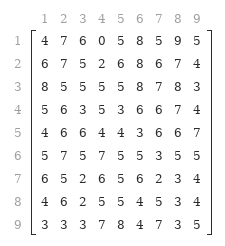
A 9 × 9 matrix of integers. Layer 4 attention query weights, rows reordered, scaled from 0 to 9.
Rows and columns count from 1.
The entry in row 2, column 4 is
2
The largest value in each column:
8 7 6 7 8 8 7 9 7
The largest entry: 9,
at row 1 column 8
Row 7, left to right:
6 5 2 6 5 6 2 3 4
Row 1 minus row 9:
1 4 3 -7 -3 4 -2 6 0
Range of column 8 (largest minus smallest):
6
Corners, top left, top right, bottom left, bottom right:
4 5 3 5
